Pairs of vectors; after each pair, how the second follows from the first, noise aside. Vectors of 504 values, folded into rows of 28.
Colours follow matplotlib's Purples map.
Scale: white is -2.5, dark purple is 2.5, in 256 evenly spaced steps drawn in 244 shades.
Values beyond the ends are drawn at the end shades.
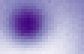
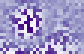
sign-scrambled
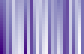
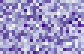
shuffled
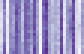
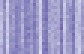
shrunk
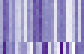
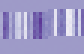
partly zeroed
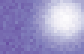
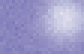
shrunk
